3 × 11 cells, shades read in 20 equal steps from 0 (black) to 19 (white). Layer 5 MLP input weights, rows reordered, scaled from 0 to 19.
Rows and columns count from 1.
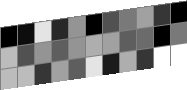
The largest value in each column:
14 14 17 12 11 17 12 13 12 19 19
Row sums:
63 98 125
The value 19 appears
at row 3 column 10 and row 3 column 11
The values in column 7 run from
2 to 12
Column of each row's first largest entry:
3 1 10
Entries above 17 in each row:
0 0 2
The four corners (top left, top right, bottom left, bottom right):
0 0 14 19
